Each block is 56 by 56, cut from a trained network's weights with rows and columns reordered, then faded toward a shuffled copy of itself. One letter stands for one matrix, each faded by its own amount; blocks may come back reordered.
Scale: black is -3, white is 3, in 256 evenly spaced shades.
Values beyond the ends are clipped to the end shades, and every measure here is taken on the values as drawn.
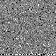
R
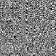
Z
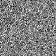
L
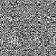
Z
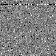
R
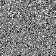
R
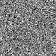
L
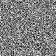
L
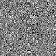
Z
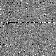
R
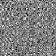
Z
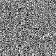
L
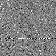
R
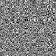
Z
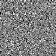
R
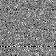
R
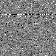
R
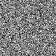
L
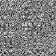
Z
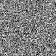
L
